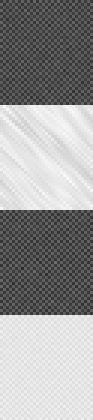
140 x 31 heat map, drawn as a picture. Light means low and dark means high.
It is made of 4 by 1 panels. Panel 1,1: high, checkered. Panel 2,1: very low, slanting down to the right, faint in contrast. Panel 3,1: high, checkered. Panel 4,1: very low, checkered, faint in contrast.
